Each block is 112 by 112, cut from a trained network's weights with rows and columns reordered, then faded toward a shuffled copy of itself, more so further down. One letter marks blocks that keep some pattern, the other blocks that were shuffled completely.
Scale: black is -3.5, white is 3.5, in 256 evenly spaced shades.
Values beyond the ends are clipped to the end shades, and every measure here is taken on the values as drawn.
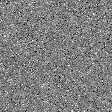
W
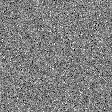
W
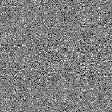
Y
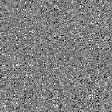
Y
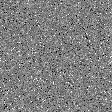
W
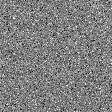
W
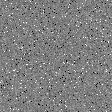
W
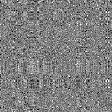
Y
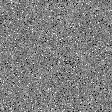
W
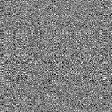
Y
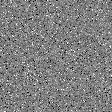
W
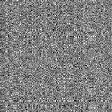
Y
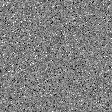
W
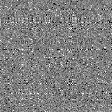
Y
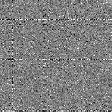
Y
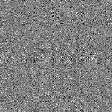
Y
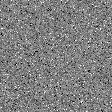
W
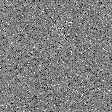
W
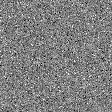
W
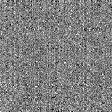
Y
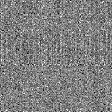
Y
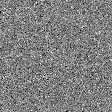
W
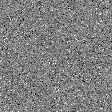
W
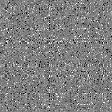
Y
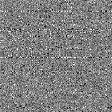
Y
